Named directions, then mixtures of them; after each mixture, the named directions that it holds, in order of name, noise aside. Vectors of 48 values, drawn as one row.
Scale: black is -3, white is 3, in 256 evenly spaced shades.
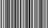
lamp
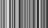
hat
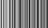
hat, lamp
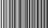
hat, lamp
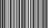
lamp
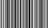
lamp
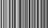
hat, lamp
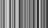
hat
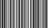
lamp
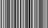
lamp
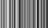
hat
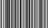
lamp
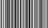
lamp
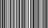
lamp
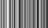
hat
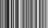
hat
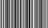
lamp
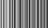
hat, lamp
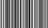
lamp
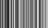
hat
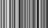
hat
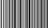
hat, lamp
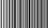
hat, lamp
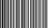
hat, lamp
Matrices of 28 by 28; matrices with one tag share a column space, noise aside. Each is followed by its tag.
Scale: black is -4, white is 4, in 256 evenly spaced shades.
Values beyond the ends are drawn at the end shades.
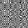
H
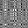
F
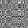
H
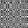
H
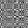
H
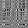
F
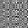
H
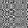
H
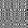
F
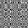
H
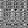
F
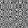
H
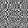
H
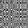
H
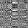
H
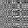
H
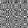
H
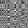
H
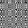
H
